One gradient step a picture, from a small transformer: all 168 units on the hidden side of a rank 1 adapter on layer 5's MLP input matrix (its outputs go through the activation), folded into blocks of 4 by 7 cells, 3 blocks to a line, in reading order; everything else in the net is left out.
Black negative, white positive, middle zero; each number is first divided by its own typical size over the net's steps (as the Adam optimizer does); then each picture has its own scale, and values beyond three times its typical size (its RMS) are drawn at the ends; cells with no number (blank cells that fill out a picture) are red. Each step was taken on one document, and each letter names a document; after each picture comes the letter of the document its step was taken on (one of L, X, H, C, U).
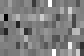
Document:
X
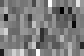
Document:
X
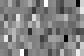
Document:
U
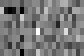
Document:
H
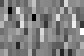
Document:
X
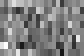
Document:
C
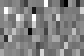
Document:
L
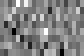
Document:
L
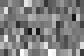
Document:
U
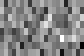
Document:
C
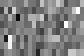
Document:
L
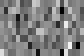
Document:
X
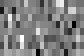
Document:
H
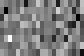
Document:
U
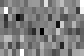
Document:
L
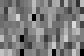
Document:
X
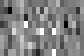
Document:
H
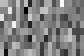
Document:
C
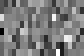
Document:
C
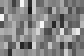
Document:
C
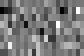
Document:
H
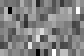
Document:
H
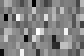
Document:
X
